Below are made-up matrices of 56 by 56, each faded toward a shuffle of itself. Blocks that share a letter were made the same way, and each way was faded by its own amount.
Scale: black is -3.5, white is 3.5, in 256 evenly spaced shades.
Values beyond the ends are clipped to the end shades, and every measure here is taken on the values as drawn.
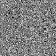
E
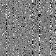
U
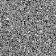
E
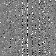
U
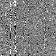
U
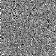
E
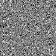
E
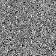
E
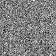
E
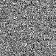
E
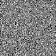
E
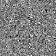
E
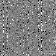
U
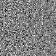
E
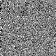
E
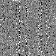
U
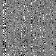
U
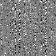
U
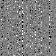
U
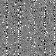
U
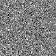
E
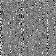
U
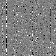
U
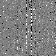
U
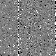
U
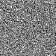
E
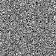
E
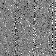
U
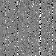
U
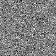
E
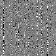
U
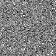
E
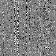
U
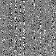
U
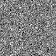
E
